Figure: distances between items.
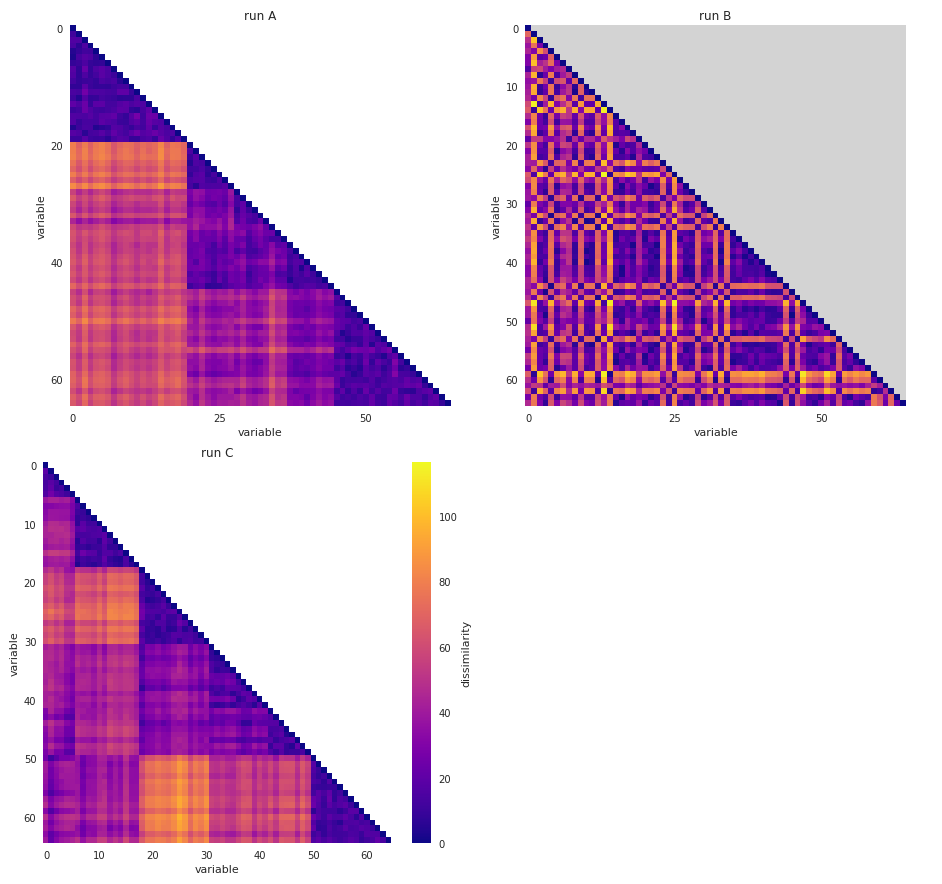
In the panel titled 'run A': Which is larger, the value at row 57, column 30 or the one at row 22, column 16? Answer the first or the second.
the second
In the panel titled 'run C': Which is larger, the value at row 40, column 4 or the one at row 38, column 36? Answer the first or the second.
the first
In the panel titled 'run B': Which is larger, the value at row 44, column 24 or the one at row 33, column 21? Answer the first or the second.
the first
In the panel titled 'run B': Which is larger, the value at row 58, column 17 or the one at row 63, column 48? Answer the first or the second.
the first
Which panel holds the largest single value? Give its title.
run B
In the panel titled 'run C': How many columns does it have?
65
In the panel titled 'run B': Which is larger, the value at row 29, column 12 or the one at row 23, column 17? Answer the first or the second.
the second
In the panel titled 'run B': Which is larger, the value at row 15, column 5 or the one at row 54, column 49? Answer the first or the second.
the first
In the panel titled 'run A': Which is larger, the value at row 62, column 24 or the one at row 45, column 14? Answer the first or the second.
the second
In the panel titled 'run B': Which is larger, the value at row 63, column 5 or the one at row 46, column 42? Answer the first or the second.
the second
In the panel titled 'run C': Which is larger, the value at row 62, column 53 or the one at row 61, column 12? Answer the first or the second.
the second
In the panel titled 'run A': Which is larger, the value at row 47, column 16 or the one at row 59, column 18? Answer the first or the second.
the second
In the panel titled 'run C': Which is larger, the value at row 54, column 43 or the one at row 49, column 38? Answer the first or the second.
the first
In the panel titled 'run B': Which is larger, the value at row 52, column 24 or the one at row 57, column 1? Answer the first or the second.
the second
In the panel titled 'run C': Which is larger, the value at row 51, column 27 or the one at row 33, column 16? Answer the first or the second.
the first
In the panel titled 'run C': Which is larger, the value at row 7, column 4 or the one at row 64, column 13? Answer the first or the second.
the second
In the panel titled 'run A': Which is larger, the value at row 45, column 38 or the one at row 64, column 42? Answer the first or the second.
the second
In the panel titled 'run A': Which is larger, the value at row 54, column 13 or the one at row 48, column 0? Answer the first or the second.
the second
